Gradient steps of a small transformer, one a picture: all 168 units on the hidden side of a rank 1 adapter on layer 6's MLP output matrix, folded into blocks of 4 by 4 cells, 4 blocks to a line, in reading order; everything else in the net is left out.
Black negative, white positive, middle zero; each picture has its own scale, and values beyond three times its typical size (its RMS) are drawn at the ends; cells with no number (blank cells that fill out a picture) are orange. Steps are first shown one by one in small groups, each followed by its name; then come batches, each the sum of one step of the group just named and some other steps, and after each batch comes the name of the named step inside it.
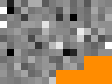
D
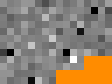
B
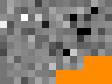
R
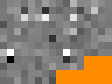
R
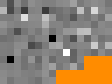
D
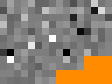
R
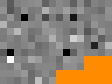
D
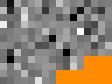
D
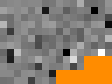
B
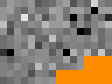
R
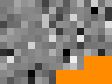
B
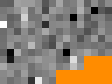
B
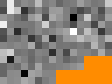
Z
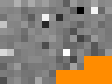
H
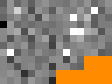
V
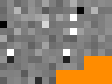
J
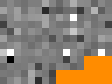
J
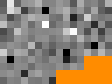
Z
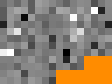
V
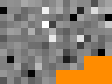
H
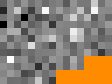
V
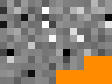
V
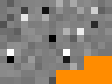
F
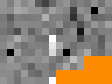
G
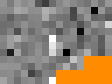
G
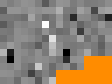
G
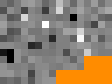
F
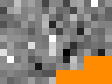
G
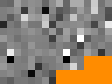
F
